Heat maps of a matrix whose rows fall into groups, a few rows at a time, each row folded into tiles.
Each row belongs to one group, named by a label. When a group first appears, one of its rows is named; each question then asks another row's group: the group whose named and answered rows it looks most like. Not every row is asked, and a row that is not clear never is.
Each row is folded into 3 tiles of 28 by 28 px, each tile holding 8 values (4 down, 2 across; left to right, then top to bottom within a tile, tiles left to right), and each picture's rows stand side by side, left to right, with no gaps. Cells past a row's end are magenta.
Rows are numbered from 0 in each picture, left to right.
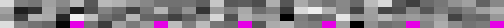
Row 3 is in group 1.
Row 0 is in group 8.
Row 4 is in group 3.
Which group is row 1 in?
3
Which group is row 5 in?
1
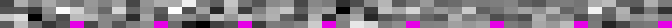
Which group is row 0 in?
1
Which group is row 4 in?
1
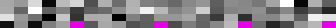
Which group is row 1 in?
1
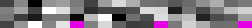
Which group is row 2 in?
1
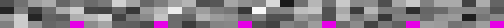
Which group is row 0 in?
1
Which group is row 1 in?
1
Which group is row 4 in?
8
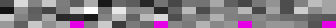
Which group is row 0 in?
3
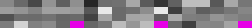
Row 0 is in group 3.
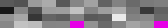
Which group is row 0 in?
1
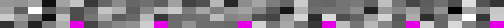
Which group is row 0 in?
8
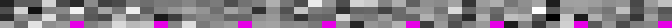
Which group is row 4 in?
3
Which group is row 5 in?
8
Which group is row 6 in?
8
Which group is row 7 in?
8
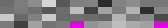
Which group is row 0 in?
3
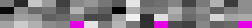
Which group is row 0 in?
1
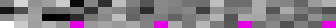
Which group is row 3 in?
8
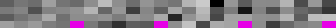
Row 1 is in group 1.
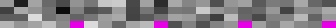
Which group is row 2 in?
8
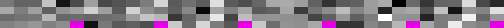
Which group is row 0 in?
3
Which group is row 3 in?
3
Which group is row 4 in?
3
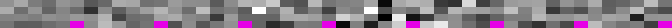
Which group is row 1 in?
1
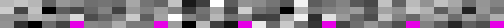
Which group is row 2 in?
3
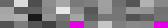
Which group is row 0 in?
1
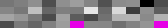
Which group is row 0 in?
8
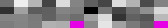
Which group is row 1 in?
1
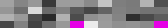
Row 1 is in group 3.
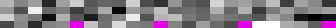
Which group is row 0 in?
8
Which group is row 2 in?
3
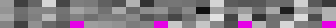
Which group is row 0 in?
3
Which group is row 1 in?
3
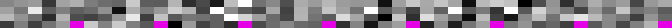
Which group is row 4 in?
8
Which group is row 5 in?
8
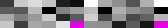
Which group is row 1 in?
8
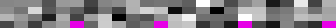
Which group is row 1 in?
1
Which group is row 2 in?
1
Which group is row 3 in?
3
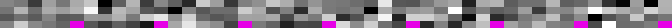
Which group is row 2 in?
1
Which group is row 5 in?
8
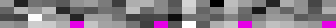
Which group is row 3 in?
1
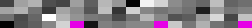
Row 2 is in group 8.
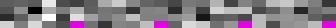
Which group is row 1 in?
3
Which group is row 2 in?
1
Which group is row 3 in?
3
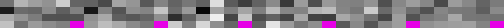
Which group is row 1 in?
1
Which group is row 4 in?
8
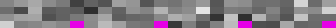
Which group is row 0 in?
3
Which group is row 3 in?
3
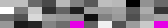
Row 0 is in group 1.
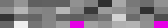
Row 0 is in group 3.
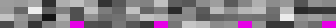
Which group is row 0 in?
8
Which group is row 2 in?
1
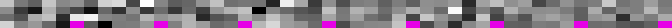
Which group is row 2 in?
1
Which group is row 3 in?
1
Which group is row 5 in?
8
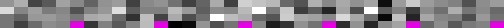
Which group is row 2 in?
3
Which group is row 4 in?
8
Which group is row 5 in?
8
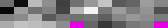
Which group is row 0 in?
1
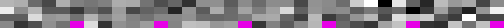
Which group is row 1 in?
3
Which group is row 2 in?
1
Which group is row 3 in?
8
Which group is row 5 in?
3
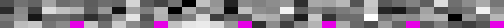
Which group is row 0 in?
1
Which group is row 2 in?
1
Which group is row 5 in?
1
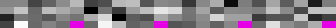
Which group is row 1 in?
1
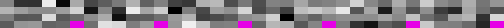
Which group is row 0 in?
3
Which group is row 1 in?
1
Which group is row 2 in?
1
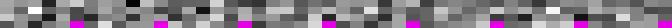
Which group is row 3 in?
8
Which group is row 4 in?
8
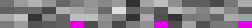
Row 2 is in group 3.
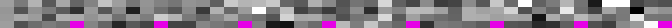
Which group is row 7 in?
3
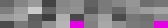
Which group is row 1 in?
1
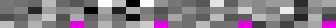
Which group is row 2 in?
3
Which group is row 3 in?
8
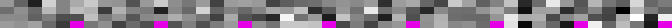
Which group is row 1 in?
8
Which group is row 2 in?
8
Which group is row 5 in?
1
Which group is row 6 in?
3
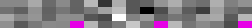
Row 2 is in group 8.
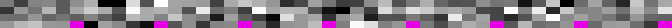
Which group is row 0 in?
1
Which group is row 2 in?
8
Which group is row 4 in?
1
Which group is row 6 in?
3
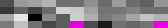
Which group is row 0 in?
1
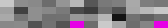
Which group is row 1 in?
1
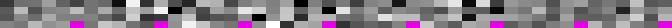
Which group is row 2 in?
1
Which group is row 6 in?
8
